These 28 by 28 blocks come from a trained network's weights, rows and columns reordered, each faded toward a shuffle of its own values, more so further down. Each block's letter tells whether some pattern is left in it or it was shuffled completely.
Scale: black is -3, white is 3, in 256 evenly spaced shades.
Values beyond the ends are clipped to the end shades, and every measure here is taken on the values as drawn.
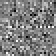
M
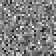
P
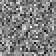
P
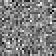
M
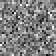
P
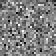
P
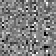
M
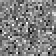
P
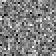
P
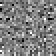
M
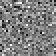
P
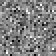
P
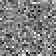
M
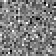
P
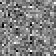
M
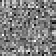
M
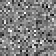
P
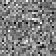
M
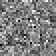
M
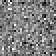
P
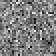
M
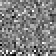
M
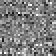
M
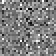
M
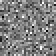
P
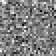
P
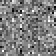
M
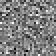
M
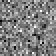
P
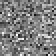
M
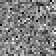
P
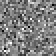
P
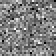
P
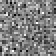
P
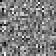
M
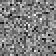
P
